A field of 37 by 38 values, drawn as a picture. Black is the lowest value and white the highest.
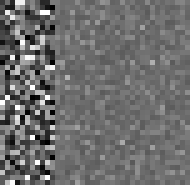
Neither half mirrors the other. No overall slope runs across the table. Overall the values sit about 40% of the way up the scale. A vertical seam about 30% of the way across splits the table, and the right part is calmer. The grain is fine, like static.
